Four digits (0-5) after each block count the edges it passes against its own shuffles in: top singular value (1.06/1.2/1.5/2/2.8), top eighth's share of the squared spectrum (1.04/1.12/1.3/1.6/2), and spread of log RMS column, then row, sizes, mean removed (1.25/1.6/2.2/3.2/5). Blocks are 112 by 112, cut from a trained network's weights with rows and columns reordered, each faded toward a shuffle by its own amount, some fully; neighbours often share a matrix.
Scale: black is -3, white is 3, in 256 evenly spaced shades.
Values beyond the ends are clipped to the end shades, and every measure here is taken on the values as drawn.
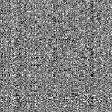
4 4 2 3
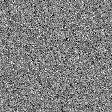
0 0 0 0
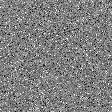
0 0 0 0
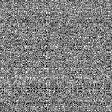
4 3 2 2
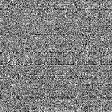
4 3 1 2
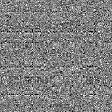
4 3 2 2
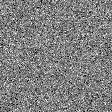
1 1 0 0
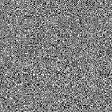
4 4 2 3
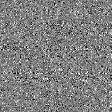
3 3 1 2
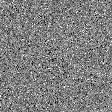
0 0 0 0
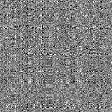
4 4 2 3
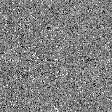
2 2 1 1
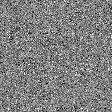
2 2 0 1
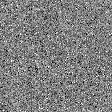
2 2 0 1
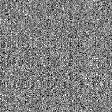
3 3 1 2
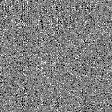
3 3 1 2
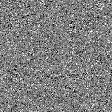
3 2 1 1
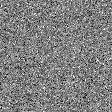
0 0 0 0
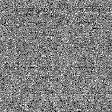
3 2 1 1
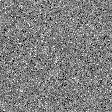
0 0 0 0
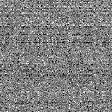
4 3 2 2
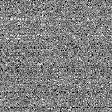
3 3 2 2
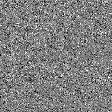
3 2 1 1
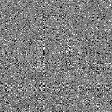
4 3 2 2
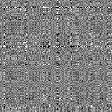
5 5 3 3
